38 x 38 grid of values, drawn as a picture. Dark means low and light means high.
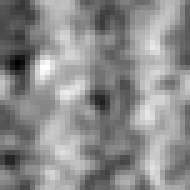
Ninth with the lowest average: top left. Stripes: upright, repeating 2 times. Lone odd cells: none.
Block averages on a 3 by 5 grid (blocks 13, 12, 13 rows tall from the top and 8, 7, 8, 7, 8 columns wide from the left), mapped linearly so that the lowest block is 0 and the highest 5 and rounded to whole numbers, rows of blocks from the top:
0 5 2 3 4 / 2 5 2 3 4 / 1 5 2 3 4
